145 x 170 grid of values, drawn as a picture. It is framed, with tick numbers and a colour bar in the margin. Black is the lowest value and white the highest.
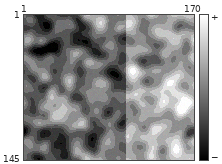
Ninth with the highest average: middle right. Average level on the scale: 50%. Seam: vertical, 60% of the way across, the right part higher. Ninth with the lowest average: top left.
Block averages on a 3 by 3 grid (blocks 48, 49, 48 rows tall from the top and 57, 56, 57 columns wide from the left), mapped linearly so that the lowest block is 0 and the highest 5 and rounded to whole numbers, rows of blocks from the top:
0 2 3 / 2 2 5 / 1 2 5
